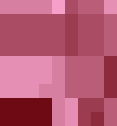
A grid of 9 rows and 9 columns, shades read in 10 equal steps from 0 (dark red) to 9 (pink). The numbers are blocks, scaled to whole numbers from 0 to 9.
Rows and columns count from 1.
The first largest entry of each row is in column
5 9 9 9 1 1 1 6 6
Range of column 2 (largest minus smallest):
8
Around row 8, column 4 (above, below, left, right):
7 0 0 7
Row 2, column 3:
4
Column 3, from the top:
7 4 4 4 8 8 8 0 0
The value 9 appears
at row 1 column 5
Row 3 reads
4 4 4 4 4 3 4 4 5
